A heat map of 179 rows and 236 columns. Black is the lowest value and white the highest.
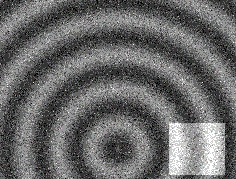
Rings: centred on the bottom middle. Ninth with the highest average: bottom right. Odd patch: higher, in the bottom right.
